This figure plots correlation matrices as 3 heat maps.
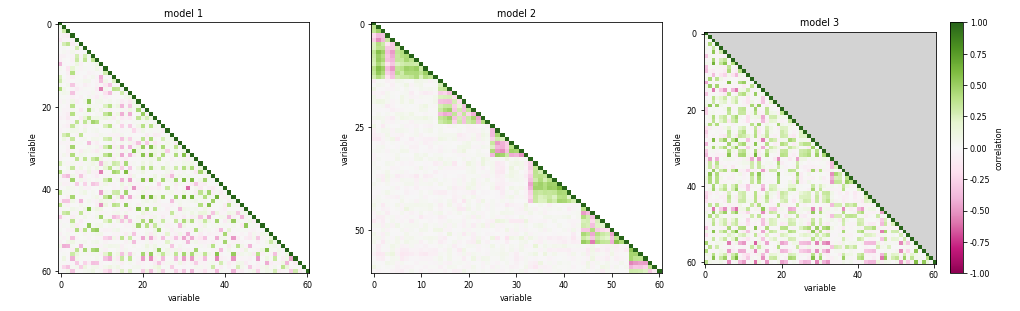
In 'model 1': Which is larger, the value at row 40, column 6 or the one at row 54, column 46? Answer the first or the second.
the first
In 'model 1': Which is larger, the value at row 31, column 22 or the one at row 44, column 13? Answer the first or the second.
the second
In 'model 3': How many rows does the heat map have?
61
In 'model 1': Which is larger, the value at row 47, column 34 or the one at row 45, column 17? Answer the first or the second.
the second
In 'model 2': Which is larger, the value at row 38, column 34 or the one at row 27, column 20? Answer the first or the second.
the first
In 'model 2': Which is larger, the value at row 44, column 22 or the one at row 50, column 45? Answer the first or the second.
the first
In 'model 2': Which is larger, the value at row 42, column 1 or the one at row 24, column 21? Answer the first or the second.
the second
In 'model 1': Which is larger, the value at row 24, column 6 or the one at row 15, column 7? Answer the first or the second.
the first
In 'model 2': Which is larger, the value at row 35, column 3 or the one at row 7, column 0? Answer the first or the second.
the second
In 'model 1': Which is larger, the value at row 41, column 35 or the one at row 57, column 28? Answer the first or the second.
the first
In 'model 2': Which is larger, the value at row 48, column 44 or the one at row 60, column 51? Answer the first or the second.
the first
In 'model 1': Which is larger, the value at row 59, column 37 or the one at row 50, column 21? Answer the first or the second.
the first
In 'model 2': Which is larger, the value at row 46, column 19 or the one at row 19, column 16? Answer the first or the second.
the first
